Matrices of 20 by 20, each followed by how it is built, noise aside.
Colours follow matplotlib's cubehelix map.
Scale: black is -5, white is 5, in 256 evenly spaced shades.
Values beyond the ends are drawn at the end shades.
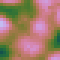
smooth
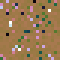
sparse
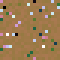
sparse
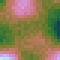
smooth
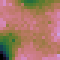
smooth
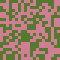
noise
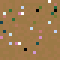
sparse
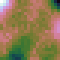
smooth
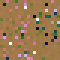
sparse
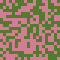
noise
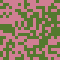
noise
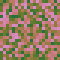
noise
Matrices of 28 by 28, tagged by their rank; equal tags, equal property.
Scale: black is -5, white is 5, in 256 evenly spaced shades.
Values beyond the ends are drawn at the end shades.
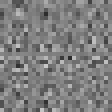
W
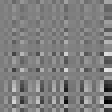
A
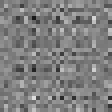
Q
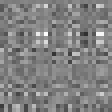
Q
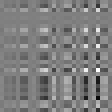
A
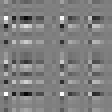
A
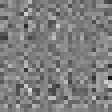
W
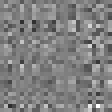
Q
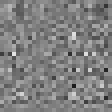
W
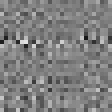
Q
